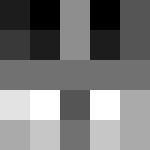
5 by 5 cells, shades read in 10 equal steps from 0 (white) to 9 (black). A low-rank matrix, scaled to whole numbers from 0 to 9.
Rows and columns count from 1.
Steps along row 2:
up down up down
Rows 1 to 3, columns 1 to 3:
8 9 4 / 7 8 4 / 5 5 5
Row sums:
36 33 25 10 15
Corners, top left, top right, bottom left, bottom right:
8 6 3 3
